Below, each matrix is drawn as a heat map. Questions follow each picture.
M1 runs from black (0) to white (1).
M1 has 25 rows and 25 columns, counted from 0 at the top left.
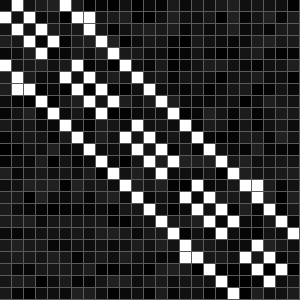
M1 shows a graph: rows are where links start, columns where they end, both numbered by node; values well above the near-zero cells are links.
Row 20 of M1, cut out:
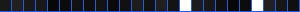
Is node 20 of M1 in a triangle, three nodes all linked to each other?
yes
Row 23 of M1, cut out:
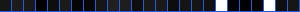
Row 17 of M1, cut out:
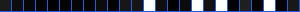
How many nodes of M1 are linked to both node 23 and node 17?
2
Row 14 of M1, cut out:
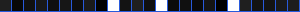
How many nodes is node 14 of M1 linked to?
3
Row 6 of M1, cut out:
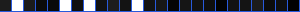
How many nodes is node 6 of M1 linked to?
4
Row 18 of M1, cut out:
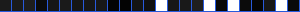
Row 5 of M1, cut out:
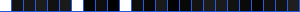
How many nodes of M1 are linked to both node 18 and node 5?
0
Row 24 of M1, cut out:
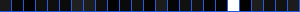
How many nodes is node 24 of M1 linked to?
1
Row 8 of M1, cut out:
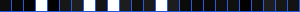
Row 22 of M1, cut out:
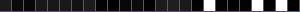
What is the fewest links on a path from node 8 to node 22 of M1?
4
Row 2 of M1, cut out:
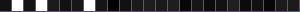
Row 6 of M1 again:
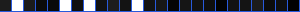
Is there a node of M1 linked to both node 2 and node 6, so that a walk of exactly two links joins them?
yes
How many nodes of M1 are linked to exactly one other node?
1
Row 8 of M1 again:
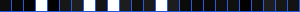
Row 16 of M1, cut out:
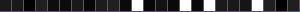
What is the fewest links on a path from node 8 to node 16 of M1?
4
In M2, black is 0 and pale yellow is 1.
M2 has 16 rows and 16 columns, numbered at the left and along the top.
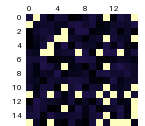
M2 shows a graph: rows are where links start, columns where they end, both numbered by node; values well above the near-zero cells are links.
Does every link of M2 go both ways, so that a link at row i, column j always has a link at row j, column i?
yes
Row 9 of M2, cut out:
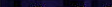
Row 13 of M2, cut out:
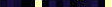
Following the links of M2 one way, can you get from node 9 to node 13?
no
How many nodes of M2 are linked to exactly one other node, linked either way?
3
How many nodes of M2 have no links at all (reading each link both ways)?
3
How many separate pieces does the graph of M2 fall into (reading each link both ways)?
4
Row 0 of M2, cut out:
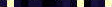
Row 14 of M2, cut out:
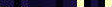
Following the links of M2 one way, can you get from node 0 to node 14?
yes
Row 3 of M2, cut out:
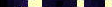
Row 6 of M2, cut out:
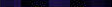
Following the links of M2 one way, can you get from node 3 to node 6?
no
